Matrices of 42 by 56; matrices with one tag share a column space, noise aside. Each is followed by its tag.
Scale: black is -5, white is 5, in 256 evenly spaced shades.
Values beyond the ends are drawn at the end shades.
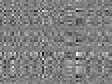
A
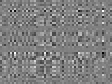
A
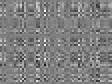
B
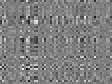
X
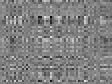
X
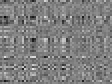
X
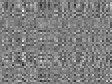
B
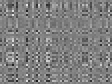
B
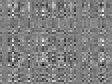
B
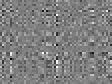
A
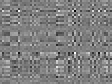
A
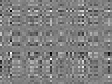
A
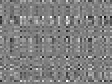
X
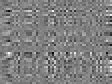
A
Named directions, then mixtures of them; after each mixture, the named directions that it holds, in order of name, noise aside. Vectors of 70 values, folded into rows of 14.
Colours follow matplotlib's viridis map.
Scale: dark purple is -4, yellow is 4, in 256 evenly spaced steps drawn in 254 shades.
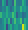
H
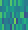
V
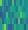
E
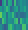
E, H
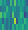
H, V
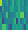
E, V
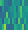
E, H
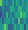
E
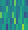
H, V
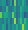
H, V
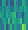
H, V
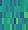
V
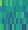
H, V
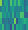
V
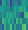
H, V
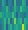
H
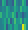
H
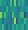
H, V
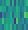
H, V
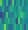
E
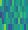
E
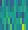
H, V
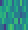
E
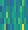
E, H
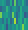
H, V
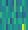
H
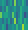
H, V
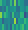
H, V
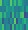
V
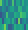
E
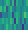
H, V
